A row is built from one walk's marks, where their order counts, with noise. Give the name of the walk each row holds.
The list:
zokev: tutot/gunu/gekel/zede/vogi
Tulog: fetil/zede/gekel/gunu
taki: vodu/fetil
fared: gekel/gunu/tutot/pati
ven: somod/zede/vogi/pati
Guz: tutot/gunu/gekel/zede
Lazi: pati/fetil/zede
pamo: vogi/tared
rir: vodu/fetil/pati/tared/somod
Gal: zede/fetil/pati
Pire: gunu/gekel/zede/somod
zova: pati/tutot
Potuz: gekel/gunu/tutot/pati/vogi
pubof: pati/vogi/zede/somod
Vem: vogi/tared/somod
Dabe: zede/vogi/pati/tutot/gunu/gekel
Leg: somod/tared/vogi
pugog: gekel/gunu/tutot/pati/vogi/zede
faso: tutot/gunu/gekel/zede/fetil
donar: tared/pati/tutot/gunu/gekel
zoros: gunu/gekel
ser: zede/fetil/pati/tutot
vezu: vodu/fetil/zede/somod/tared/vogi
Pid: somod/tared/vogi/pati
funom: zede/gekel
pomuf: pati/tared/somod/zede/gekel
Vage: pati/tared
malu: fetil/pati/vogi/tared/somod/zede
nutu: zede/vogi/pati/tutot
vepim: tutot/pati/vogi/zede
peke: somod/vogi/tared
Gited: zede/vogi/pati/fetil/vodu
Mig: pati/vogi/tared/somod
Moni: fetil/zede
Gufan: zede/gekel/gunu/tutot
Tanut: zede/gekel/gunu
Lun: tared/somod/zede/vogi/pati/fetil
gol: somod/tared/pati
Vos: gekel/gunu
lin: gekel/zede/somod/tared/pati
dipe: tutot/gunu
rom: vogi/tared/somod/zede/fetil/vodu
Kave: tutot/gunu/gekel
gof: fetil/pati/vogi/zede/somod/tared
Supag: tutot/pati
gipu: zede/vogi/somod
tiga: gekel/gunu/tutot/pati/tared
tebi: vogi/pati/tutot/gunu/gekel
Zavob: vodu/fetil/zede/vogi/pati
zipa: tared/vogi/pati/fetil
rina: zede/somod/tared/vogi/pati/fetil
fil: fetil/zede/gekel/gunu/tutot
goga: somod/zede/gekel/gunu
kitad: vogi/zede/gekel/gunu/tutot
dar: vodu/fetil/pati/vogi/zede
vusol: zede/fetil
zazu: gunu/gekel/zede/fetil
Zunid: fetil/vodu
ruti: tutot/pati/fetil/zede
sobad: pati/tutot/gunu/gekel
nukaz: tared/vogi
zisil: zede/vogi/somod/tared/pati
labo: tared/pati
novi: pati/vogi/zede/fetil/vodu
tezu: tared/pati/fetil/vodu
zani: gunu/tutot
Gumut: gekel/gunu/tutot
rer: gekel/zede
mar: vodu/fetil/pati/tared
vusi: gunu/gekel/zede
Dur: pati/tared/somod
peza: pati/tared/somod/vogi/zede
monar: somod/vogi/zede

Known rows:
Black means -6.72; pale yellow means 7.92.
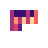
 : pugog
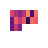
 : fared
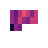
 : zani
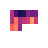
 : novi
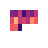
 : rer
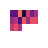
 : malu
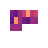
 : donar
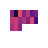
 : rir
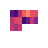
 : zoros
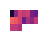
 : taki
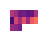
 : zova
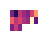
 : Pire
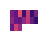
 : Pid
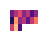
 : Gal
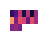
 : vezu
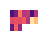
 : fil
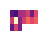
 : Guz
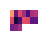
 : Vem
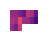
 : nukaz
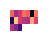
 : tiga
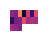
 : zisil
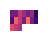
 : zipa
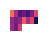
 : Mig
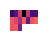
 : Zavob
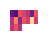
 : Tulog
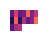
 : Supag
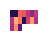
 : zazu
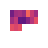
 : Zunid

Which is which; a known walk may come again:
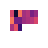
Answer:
rom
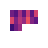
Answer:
Leg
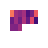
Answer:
Dur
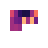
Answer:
pubof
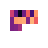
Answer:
Potuz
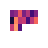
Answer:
Gal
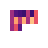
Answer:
pugog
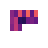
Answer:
gol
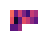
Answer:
Vem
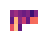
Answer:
Lazi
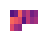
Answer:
taki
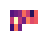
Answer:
faso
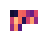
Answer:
zazu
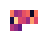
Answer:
tiga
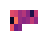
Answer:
Vage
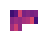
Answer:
Lun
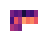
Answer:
nutu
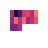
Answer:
tebi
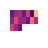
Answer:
pomuf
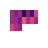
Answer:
peza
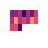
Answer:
rer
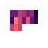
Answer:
zipa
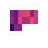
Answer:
zani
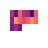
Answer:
Gufan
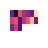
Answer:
goga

